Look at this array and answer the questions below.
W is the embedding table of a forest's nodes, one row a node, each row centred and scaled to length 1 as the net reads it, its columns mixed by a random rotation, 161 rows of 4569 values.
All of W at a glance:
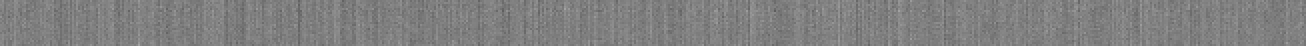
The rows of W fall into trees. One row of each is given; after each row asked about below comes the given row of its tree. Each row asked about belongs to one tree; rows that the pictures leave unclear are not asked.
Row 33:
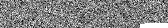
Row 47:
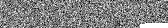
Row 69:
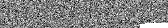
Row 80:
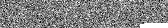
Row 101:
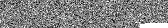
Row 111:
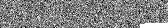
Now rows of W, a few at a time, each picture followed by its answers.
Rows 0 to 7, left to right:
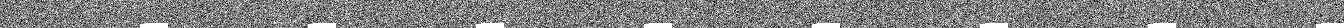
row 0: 80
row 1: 80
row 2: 69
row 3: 33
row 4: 33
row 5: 101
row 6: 47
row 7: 47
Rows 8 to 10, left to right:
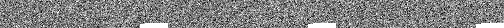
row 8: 80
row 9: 47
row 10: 69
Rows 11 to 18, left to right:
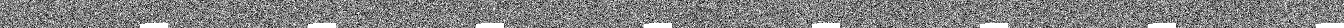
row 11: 69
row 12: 33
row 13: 33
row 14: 101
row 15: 47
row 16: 101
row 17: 33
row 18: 101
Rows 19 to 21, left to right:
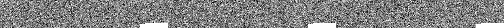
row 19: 69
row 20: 47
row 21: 101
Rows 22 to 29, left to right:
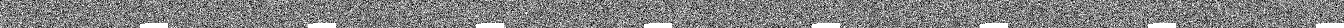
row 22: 33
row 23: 101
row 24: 47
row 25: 33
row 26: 33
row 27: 47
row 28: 47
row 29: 47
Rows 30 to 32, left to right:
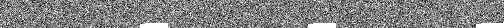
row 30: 33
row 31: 33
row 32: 47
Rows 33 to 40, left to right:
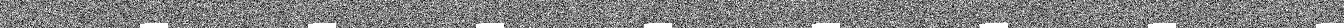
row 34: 47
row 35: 80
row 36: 80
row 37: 80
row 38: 69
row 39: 47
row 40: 47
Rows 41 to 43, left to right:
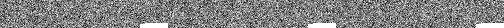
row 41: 80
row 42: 101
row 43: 47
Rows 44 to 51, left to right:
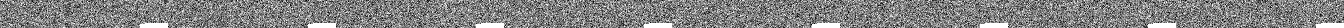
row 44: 111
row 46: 101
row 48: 33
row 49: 111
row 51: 47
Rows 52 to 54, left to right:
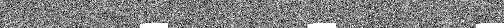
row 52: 47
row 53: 101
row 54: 80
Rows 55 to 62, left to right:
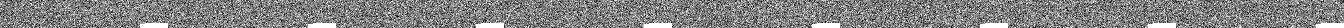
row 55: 47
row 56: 101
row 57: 69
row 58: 101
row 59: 47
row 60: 33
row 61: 111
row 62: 111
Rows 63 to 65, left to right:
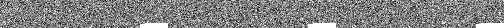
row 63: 33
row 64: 69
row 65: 80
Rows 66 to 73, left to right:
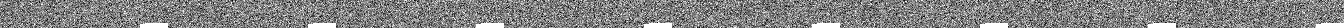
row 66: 47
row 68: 101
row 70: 111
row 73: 101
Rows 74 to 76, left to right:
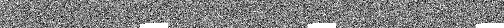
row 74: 69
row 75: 111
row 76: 47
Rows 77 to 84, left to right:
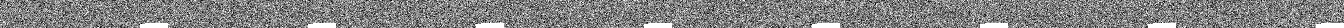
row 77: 33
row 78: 33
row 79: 69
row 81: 33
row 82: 47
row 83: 69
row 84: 101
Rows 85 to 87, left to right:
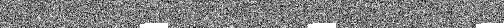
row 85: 111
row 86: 111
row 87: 47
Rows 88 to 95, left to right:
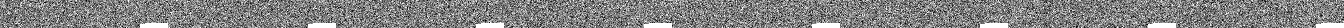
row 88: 47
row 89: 33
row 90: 69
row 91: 47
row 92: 80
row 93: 33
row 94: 33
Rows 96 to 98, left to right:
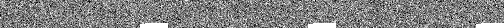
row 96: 47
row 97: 111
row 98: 33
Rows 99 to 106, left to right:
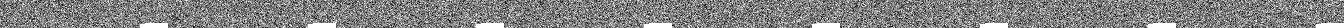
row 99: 101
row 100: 111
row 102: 101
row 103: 80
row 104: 101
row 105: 101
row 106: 47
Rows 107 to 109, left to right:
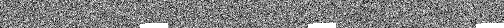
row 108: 69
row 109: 47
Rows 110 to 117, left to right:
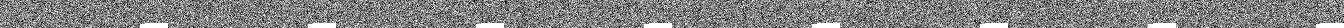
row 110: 33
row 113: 101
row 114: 69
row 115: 47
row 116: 101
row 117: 33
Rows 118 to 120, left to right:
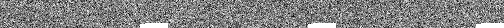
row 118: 47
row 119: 33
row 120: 101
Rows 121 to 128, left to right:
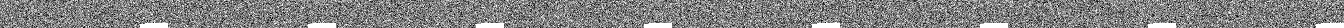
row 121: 69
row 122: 80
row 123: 101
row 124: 111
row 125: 69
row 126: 80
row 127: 47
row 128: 69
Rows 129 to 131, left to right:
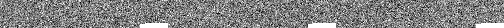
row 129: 47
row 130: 33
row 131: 101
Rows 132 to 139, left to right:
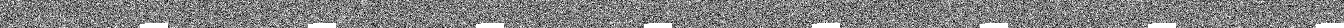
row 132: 111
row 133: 101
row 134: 33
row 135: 80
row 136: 69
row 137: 101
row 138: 80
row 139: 111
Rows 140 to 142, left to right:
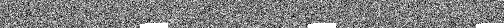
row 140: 69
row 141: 33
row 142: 47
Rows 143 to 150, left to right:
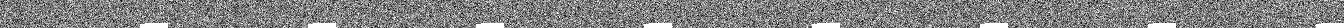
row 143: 101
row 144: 111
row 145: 33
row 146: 69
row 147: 69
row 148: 33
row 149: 47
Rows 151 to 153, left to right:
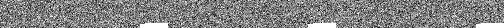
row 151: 111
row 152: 69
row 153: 33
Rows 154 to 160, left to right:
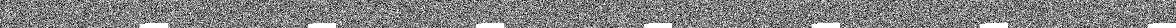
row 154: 101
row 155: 33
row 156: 33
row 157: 33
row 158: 69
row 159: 69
